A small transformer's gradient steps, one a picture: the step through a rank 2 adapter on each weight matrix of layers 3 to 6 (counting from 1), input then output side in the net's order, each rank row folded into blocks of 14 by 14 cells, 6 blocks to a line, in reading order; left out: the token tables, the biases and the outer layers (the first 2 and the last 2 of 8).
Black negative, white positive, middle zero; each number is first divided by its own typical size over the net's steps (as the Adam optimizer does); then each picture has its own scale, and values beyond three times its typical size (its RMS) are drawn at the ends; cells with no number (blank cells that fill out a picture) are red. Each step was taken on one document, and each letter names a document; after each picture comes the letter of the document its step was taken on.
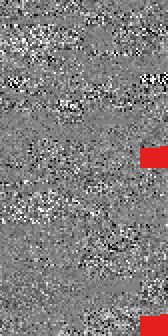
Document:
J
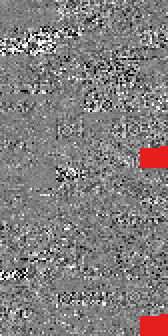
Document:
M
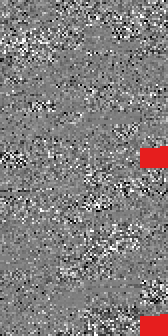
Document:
J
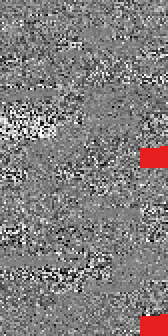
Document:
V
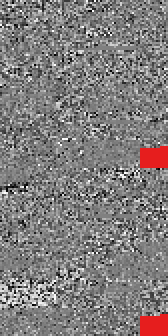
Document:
V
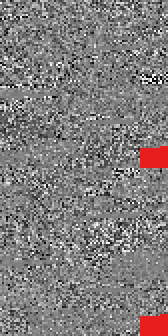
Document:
V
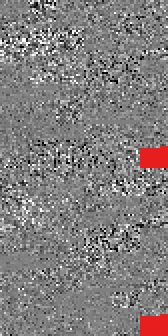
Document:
J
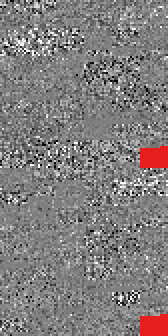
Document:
J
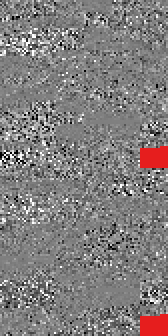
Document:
J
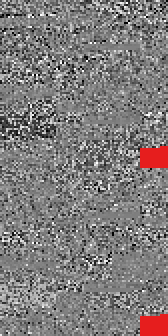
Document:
V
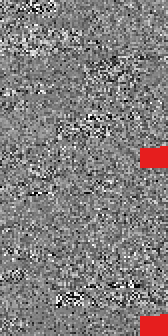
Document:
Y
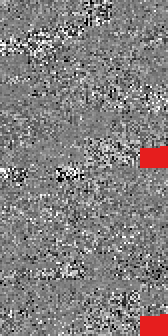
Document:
M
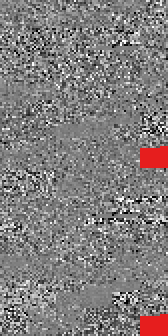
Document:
V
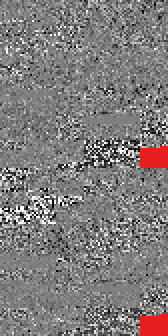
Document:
V
